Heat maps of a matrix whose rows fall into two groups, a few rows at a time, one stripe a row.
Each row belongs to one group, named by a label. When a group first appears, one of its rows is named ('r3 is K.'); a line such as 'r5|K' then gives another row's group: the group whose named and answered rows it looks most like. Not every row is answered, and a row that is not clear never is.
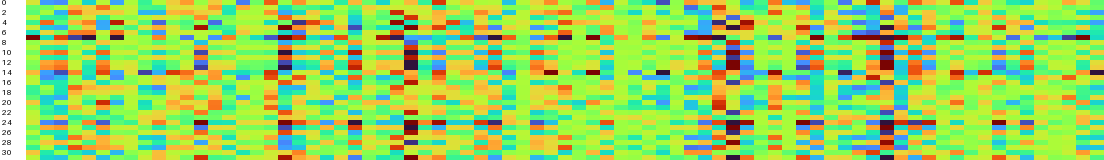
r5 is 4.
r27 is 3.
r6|3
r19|3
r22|4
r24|4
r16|4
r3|4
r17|3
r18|3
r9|4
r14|3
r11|4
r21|3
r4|3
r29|3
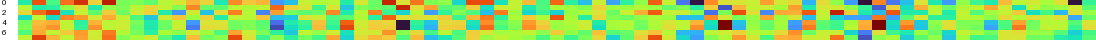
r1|4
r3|3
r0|3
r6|3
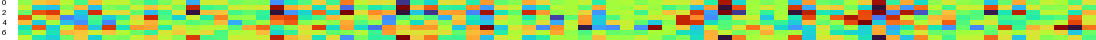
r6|3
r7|4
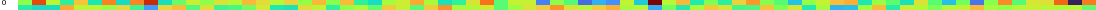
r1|3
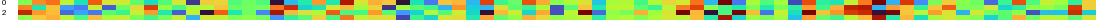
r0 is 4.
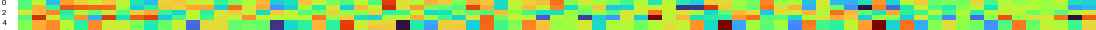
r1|3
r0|3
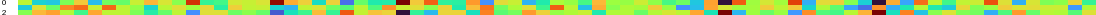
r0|4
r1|3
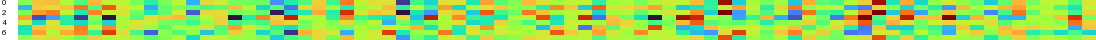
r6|3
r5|3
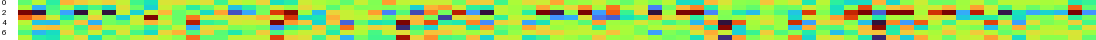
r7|4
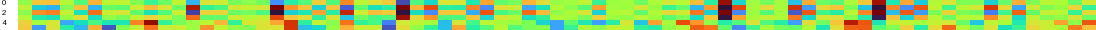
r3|4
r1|4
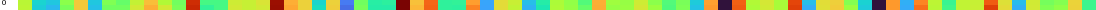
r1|4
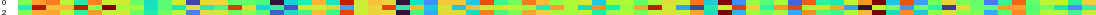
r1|3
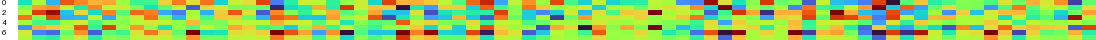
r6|4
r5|3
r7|4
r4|4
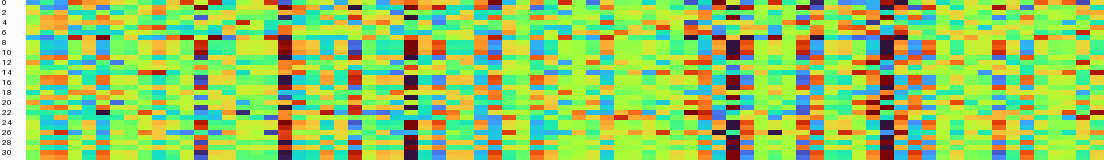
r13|4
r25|4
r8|4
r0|3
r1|4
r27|4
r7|3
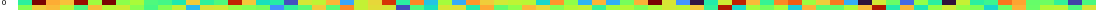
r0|3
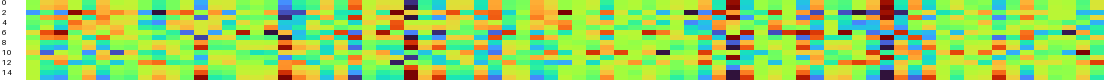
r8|4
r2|3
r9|4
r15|4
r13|4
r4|3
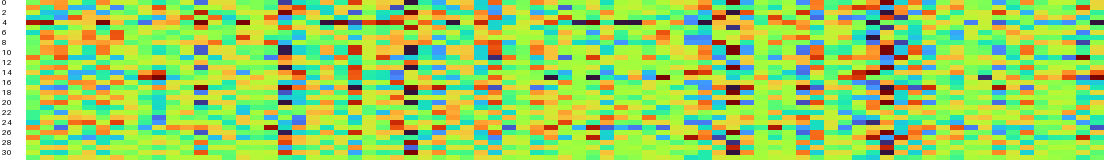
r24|3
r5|4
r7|3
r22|3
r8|3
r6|3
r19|3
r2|4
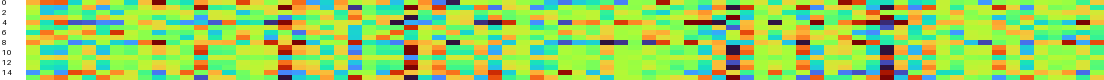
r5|4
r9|4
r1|4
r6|3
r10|4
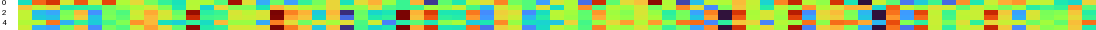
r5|4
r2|4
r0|3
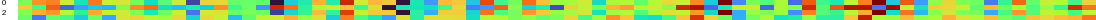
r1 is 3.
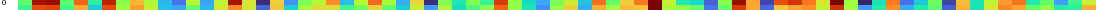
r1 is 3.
